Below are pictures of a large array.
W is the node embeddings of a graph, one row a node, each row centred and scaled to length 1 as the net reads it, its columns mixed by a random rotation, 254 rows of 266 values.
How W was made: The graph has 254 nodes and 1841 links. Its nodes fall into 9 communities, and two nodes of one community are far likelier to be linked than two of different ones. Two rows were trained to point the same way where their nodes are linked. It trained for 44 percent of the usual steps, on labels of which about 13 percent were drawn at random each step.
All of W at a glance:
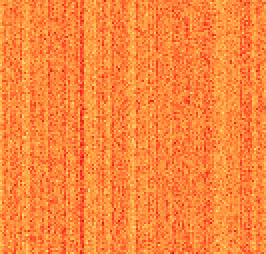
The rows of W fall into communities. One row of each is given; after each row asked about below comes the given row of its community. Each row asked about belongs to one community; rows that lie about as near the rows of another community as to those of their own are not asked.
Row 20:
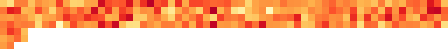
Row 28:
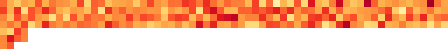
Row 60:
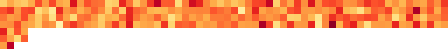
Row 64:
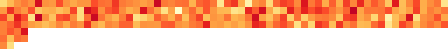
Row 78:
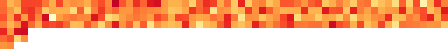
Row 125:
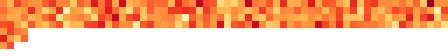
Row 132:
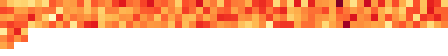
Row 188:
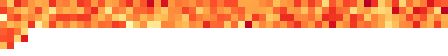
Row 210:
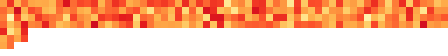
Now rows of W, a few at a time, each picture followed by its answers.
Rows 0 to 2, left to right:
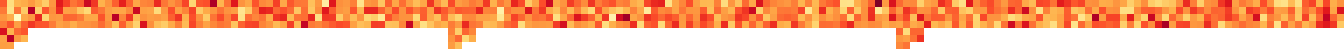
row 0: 28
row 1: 125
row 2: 188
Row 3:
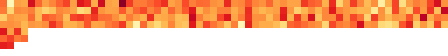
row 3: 188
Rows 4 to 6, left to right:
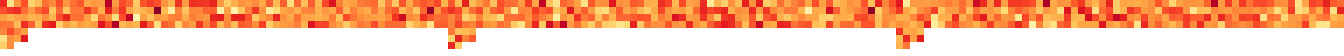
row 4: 20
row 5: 28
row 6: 188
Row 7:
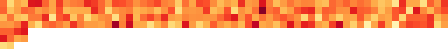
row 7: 78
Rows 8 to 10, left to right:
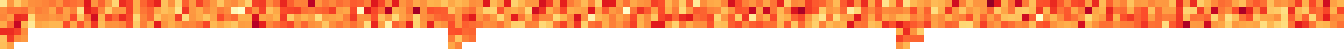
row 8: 60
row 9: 64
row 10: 132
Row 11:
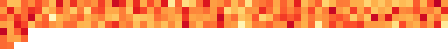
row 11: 78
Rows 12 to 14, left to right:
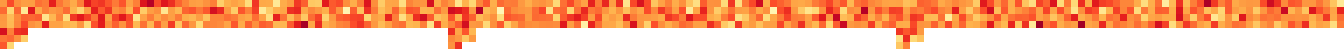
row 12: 210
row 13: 60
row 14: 60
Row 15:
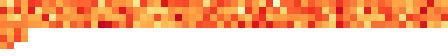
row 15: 28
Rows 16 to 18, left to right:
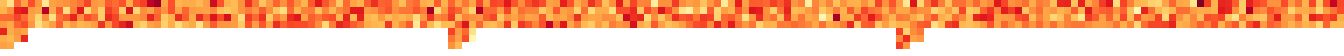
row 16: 188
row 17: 210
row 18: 64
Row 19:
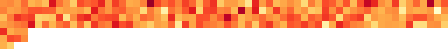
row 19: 188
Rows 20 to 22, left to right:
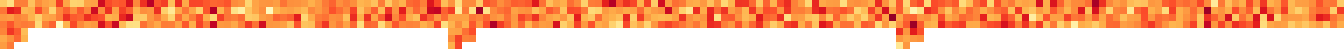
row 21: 28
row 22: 20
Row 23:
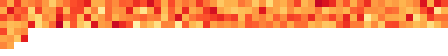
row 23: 188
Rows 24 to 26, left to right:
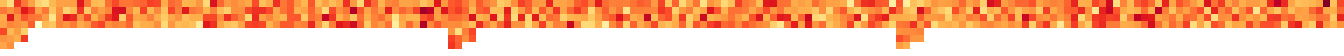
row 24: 188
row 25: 188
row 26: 125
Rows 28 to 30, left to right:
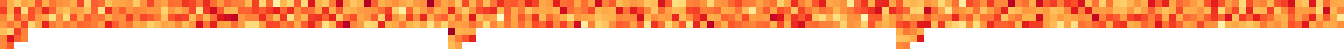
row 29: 188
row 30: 210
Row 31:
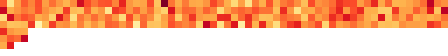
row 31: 188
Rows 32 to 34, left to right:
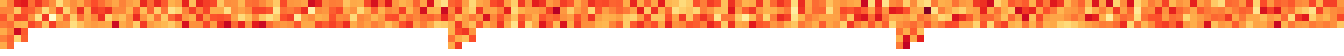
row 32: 125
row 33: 210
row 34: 28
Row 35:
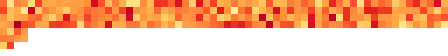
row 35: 28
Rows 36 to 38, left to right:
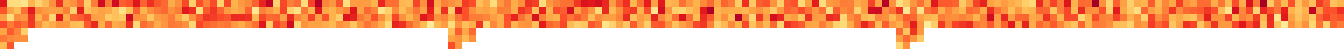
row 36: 132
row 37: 20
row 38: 60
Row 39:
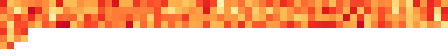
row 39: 78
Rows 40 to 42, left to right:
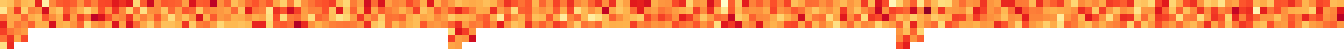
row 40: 64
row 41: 132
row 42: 28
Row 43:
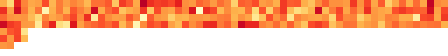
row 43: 132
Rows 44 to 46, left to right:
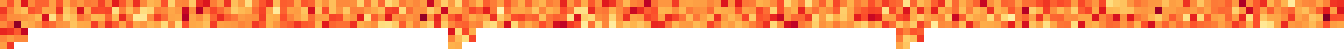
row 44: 20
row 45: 188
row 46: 78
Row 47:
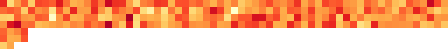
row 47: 20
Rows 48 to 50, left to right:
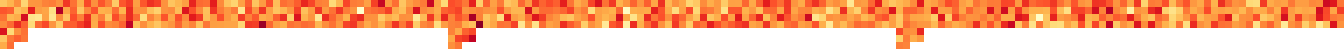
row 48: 60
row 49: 188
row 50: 20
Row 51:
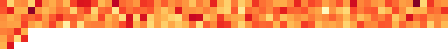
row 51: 210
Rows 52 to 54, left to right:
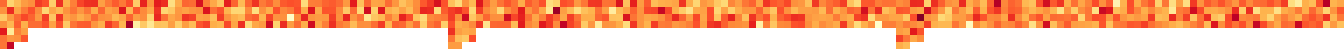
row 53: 210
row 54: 125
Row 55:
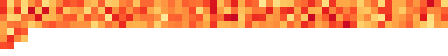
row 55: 28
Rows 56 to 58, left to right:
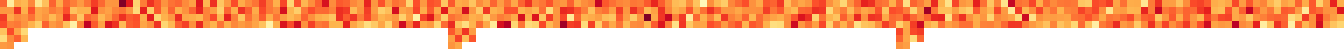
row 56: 132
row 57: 188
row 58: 78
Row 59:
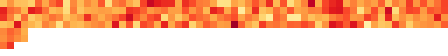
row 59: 60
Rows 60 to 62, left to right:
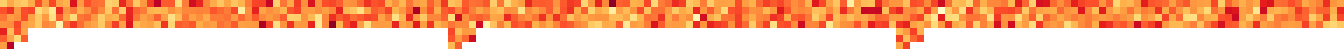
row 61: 188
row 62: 125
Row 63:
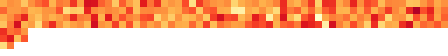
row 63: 60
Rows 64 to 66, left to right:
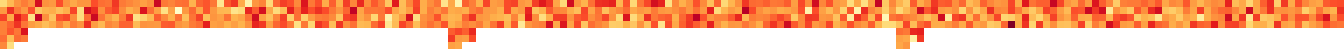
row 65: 125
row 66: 78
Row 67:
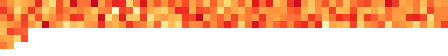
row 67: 210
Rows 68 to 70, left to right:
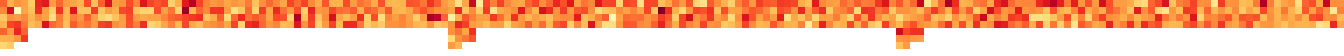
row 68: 20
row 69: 20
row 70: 20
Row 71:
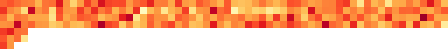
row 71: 20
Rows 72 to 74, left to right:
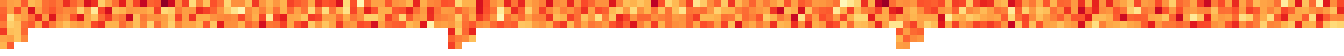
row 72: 210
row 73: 78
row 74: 78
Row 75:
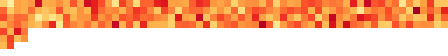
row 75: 60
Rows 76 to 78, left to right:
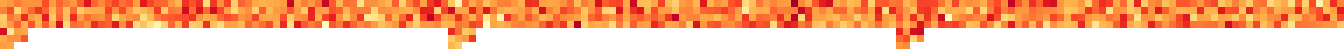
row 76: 188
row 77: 188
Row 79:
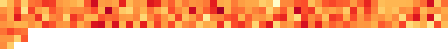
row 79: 210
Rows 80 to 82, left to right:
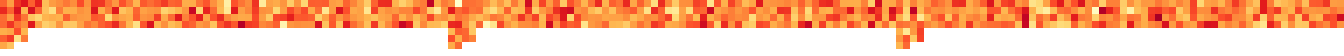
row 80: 125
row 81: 125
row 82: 28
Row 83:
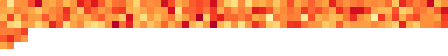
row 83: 64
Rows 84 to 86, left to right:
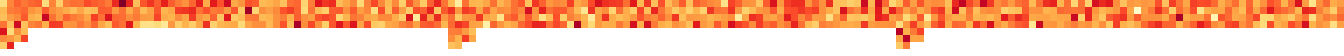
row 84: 188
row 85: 132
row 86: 60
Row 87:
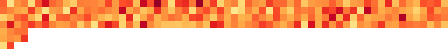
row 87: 20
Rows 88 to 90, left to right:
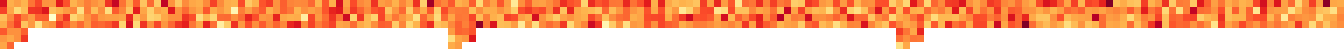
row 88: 78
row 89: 20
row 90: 64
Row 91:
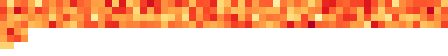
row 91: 132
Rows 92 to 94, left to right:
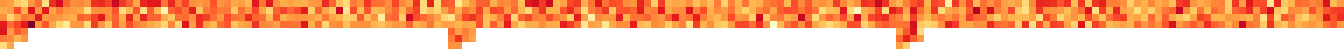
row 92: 210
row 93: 188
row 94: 132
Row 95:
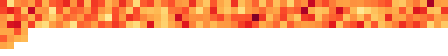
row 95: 125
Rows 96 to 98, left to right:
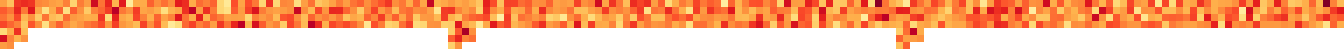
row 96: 125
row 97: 132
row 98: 125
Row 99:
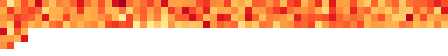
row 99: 188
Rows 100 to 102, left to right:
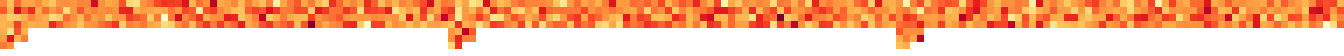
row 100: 28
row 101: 28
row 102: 20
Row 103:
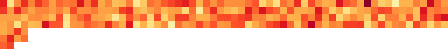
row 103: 28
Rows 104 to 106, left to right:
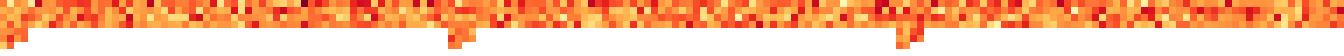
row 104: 64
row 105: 132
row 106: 64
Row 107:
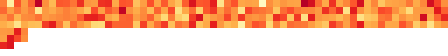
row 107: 64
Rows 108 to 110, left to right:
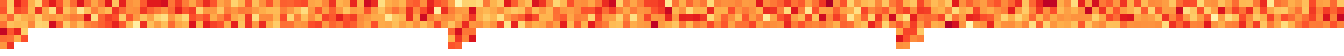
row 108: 188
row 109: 60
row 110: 132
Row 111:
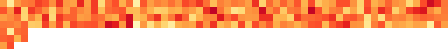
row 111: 28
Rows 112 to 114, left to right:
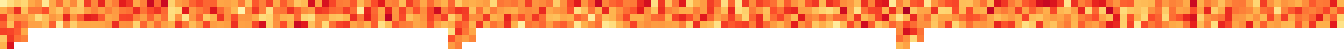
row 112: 60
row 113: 132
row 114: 20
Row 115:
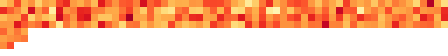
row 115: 20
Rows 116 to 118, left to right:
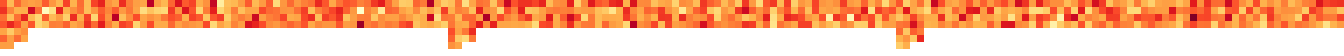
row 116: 125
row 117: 210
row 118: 20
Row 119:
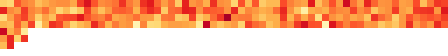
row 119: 188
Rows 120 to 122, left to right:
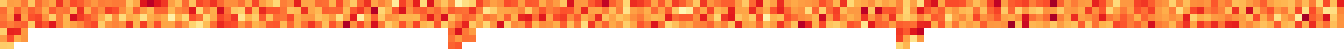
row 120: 132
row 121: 60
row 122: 78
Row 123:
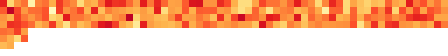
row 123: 20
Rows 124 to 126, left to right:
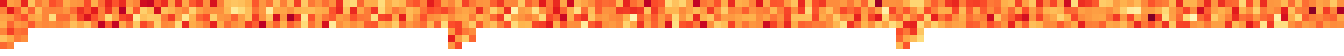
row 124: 20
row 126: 60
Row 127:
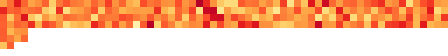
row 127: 125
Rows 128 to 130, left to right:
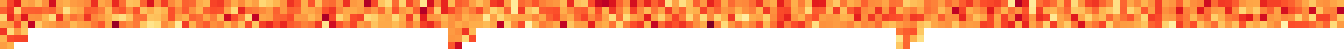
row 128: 188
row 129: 60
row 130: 60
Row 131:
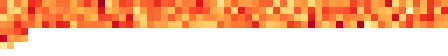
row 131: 78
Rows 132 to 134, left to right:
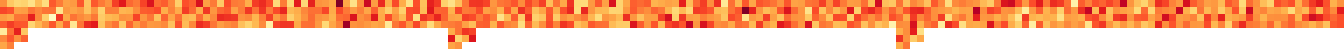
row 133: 125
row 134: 132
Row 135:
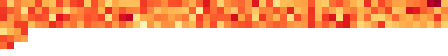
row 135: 28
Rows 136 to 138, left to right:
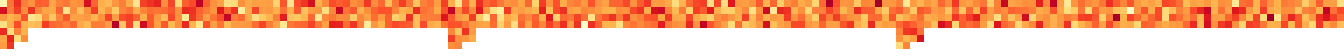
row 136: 60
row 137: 125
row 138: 20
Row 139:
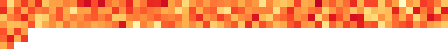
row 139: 188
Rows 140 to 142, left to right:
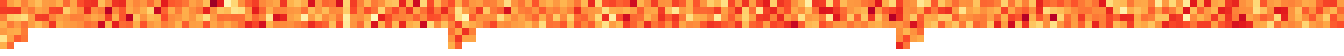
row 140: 210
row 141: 28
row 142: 28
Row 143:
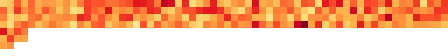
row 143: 210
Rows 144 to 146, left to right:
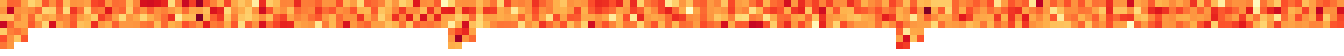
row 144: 132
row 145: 60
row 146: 28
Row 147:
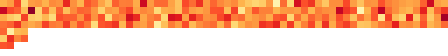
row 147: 28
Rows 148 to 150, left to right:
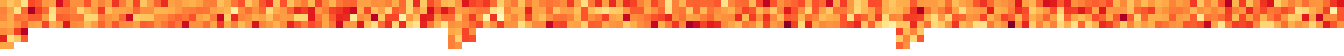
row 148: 78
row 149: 125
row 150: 188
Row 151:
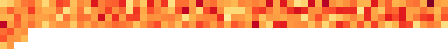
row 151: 125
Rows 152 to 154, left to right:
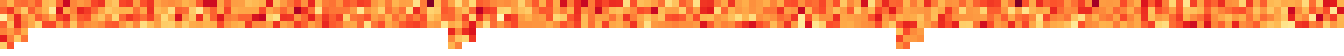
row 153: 78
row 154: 132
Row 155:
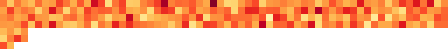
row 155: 64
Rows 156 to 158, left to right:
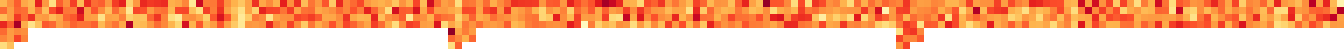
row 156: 132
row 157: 188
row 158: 132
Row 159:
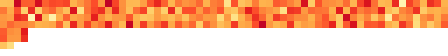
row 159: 64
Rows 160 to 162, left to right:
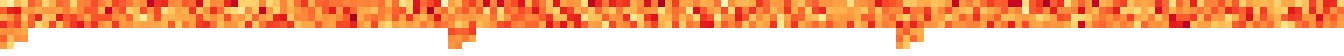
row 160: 132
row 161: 64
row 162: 132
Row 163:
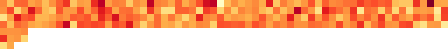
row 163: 125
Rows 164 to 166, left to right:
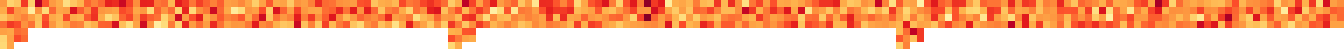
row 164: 20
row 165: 125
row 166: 78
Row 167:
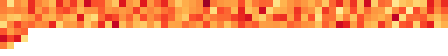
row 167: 78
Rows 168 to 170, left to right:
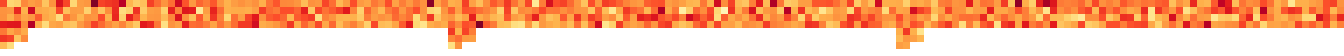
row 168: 125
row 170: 132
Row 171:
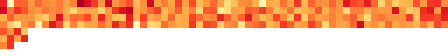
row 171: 188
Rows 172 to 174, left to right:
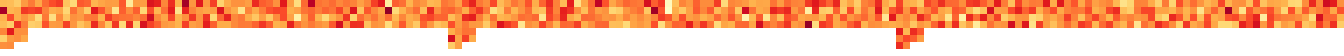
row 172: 60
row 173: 125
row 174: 188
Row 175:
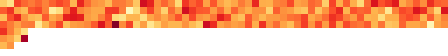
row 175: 188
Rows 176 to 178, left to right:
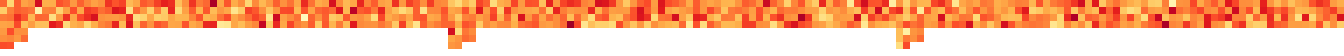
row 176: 64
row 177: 188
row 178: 28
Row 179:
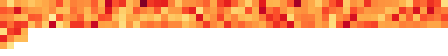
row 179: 132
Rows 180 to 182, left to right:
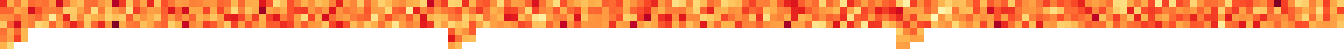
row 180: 78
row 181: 78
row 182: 125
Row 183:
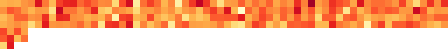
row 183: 60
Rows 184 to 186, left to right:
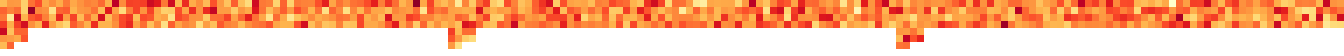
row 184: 210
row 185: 78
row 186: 28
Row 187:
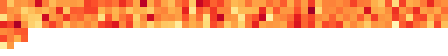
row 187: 20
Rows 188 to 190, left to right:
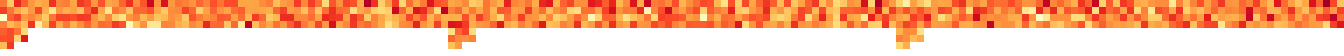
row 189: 132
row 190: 132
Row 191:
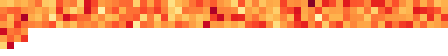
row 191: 60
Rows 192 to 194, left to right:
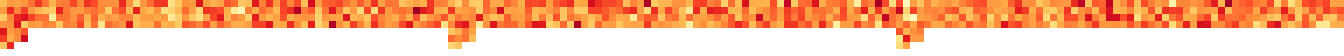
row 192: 60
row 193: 132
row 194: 28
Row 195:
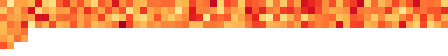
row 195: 64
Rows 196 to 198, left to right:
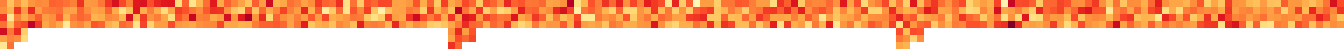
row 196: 210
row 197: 64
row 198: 78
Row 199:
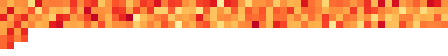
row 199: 64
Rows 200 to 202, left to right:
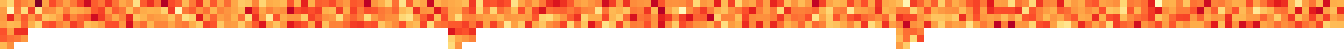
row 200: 64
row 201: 20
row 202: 125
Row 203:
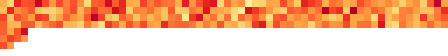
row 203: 64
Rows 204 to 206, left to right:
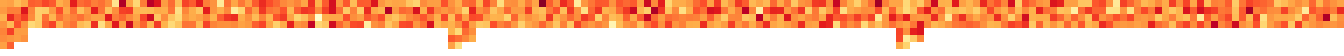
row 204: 60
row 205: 125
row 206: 78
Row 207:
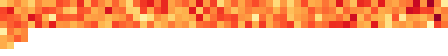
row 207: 132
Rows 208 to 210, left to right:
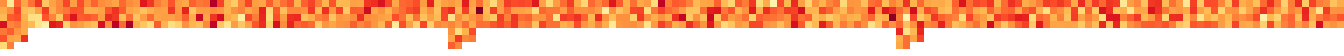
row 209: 28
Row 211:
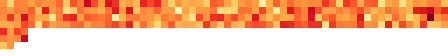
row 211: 188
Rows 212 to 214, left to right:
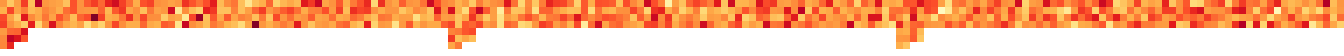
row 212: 64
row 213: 125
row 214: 125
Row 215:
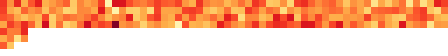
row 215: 78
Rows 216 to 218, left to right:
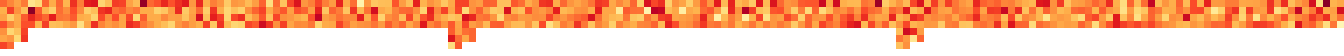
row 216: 210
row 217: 125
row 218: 125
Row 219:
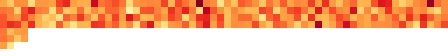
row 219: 125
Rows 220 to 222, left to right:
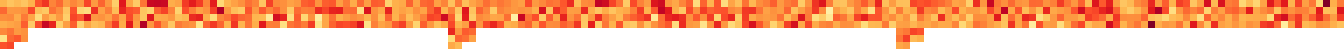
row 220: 60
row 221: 210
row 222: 125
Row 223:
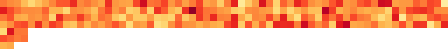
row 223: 132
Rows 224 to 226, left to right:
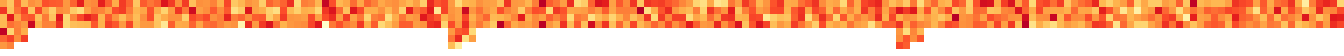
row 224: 188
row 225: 132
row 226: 28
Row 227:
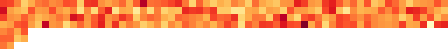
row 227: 210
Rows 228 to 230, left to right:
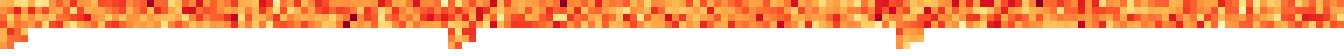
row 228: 132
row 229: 78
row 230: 210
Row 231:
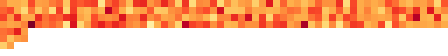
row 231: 210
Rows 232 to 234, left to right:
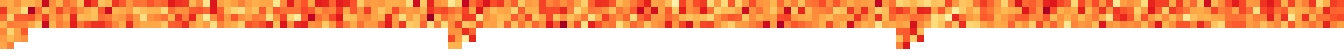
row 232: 210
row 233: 125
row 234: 60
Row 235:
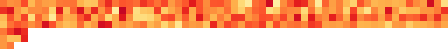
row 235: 20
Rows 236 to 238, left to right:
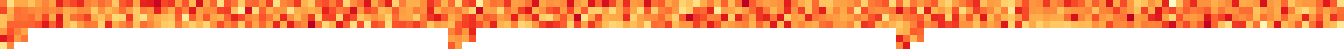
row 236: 132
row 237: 20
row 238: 28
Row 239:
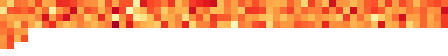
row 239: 64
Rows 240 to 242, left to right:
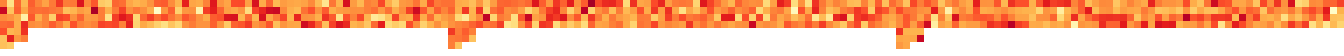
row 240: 28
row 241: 210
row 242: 188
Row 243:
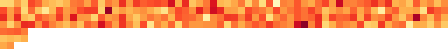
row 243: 210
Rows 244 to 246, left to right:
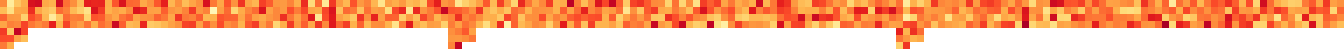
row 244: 78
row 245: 60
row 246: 28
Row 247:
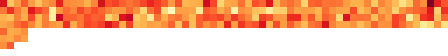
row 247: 20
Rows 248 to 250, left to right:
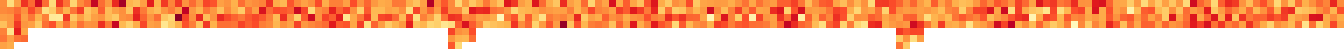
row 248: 125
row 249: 78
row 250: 20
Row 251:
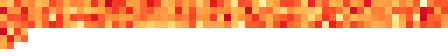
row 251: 188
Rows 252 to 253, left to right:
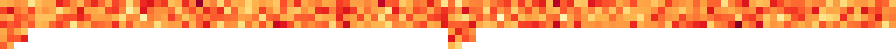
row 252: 132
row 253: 132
